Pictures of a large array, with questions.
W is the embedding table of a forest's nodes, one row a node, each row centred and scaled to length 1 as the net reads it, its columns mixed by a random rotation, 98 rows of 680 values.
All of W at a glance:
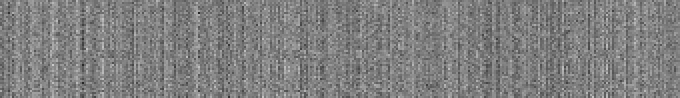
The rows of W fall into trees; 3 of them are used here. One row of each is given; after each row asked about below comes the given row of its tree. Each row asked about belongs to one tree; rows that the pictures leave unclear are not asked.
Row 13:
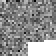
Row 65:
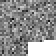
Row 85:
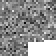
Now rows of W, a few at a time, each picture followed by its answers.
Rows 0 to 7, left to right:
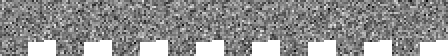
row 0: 85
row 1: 65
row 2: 13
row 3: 65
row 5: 85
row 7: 13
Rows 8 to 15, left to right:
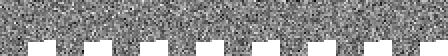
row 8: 13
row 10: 65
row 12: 13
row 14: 65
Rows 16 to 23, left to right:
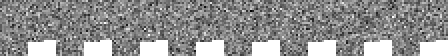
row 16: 65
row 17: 13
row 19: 65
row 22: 85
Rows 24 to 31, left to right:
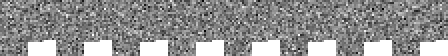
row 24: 65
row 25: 65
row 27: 13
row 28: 13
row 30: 65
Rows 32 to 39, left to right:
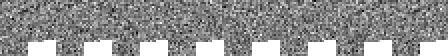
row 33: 13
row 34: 13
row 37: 13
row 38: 65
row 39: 65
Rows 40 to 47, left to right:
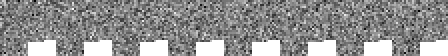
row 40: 13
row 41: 65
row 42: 65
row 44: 65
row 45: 65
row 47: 65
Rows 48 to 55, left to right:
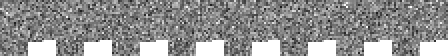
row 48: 65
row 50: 13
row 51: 13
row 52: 13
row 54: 85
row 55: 13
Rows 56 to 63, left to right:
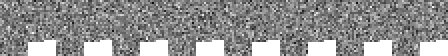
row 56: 13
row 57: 13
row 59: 85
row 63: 13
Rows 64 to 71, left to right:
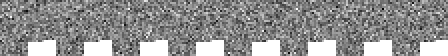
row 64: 65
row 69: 65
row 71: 65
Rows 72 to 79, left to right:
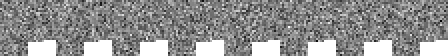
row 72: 65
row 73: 65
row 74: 65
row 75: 13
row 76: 65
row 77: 13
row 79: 65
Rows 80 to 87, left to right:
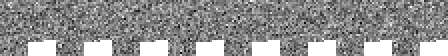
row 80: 85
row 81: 13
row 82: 65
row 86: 85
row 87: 13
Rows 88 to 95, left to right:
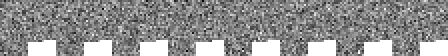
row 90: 13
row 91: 13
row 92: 65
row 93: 65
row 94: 65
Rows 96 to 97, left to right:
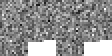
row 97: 65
